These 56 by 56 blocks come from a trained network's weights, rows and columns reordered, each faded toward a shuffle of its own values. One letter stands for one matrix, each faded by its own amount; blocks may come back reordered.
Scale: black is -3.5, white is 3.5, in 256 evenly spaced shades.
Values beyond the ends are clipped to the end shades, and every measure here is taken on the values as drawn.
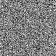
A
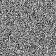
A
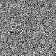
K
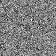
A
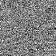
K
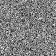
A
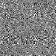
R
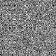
K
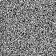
A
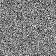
A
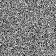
A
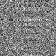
K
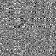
R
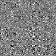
R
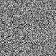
K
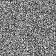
A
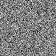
A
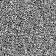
A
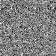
A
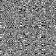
R
